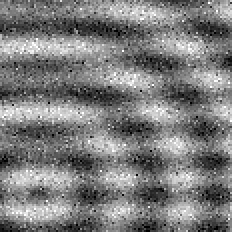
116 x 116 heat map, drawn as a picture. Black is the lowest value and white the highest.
Slope: none. Rings: centred on the bottom left. Stripes: horizontal, repeating 7 times. Histogram: bell-shaped.
